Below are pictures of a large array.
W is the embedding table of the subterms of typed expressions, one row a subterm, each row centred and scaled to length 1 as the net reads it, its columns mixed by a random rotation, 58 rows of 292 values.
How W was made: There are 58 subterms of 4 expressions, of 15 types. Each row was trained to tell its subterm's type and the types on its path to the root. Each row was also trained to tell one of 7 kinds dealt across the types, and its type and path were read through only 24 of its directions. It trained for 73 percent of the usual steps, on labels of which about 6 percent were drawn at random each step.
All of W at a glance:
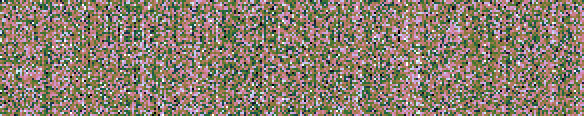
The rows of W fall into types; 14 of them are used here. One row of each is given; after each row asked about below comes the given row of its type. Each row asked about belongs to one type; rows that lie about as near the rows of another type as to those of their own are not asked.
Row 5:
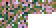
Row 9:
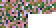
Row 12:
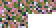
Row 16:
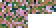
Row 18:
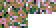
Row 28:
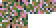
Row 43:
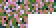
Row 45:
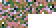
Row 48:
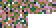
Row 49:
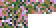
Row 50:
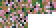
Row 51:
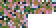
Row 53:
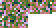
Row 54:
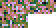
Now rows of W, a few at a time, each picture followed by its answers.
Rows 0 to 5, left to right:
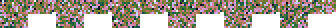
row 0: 48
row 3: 50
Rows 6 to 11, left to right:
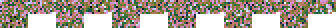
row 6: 28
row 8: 48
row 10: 54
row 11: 43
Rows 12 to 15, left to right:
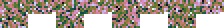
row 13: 5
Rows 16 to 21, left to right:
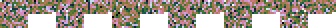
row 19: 28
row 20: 16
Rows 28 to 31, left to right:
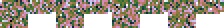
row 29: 51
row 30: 43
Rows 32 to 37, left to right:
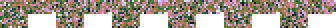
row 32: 16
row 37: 16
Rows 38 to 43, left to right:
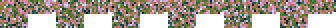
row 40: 54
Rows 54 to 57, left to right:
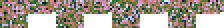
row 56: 43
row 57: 53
